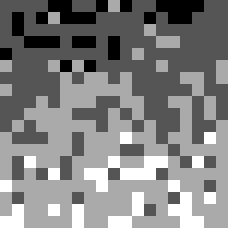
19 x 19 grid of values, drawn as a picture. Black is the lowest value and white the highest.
Values rise toward the bottom. The top right is the calmest part. No single row or column stands out from its neighbours. The texture is fine-grained noise.
